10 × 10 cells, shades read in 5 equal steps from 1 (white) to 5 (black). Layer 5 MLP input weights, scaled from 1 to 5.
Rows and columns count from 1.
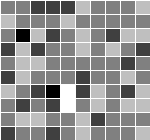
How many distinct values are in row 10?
3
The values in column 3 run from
2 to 4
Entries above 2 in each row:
8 8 6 7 8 8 6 6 7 8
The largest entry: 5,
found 2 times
